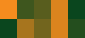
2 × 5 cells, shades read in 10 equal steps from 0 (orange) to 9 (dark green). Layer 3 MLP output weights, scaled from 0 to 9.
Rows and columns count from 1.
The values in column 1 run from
0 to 9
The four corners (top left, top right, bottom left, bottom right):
0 9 9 8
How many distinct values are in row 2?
5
